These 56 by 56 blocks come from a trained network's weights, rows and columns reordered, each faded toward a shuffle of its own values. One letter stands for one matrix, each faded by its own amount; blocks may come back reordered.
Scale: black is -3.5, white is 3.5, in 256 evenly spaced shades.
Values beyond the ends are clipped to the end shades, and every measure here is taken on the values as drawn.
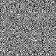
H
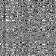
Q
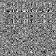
H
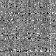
Q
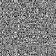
H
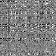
Q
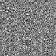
H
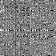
Q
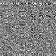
H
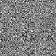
H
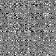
Q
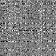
Q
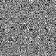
H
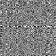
H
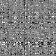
Q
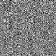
H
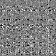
Q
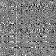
Q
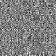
H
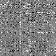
Q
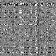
Q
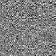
H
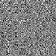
H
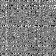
Q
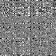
Q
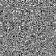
H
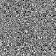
H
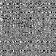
Q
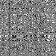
Q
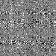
Q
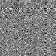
H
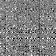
Q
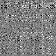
Q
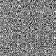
H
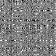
Q
